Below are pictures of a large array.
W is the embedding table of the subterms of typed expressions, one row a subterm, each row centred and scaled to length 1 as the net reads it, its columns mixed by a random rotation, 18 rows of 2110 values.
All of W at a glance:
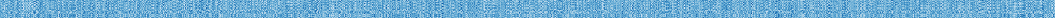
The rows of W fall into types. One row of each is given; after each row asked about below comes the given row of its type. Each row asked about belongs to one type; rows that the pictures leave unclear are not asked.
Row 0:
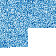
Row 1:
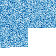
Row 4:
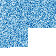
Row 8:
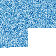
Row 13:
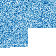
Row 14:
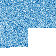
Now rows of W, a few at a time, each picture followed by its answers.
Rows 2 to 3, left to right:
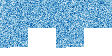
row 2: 4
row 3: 13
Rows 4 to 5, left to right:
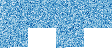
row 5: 8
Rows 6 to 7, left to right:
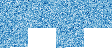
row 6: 13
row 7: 8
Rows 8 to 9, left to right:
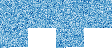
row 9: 0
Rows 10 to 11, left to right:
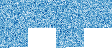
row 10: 13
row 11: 8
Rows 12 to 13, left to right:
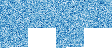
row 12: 1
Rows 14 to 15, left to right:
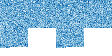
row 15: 0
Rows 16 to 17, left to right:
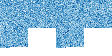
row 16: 14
